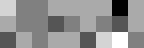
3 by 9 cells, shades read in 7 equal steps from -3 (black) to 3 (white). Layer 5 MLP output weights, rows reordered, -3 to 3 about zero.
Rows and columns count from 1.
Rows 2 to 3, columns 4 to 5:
-1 0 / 1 1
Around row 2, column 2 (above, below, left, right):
0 1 1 0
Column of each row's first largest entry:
1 1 8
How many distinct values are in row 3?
5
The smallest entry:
-3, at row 1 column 8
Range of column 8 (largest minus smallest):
6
